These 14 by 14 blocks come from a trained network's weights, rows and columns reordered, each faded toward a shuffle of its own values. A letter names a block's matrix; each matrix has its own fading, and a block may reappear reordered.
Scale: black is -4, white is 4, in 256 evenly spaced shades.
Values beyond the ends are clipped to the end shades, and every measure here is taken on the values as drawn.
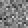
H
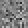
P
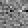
P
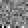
P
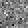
H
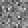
H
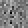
P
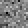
H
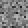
H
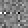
P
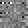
P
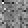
P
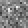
H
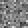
H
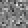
H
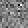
P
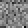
H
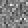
H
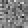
H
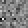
P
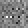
P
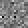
P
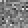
H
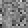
P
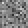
H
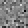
H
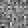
H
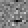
P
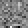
P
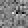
P
